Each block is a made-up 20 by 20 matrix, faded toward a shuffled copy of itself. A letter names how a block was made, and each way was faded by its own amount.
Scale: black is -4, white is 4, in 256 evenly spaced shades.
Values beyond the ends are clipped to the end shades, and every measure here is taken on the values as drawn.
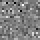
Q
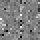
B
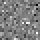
B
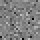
B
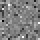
B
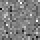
B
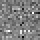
Q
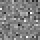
Q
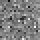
Q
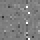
B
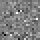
Q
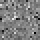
Q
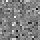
Q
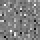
B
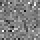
Q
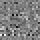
Q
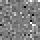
B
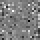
B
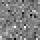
Q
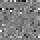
Q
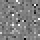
B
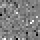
B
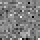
Q
